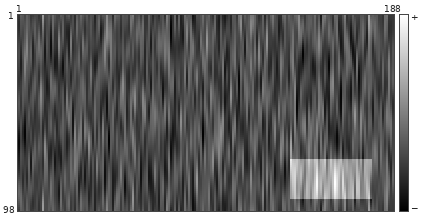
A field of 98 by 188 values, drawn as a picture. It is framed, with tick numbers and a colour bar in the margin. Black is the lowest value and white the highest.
Overall the values sit about 30% of the way up the scale. Neither half mirrors the other. The grain runs up and down. The ninth with the highest average is the bottom right. The values are skewed, with a long tail toward high values. An odd patch, higher than its surroundings, sits in the bottom right.
